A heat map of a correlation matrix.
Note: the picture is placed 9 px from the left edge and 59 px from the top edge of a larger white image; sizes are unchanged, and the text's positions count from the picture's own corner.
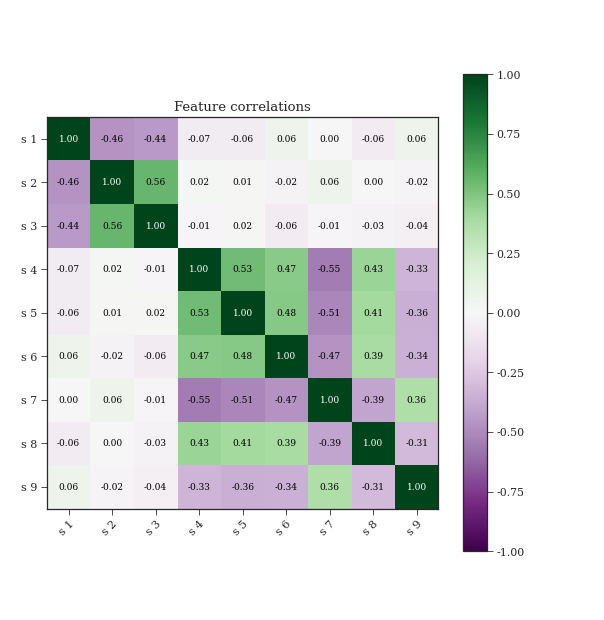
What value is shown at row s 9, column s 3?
-0.04
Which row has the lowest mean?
s 7
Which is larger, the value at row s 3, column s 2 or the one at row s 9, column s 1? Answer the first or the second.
the first
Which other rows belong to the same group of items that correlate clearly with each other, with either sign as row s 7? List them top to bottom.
s 4, s 5, s 6, s 8, s 9
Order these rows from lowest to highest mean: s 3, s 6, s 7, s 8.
s 7, s 3, s 8, s 6
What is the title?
Feature correlations
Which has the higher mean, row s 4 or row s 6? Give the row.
s 6
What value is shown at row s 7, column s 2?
0.06
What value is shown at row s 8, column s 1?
-0.06
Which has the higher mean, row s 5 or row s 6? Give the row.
s 5
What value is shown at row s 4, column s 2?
0.02
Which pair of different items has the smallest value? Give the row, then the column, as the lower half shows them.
s 7, s 4
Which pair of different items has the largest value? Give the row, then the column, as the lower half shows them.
s 3, s 2
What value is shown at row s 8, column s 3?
-0.03
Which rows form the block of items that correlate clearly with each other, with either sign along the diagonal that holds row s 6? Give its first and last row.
s 4 to s 9
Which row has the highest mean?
s 5
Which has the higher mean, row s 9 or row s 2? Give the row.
s 2
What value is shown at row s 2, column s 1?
-0.46
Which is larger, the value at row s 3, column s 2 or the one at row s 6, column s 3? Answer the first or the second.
the first
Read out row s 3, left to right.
-0.44 0.56 1.00 -0.01 0.02 -0.06 -0.01 -0.03 -0.04
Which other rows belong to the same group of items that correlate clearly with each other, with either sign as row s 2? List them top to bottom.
s 1, s 3
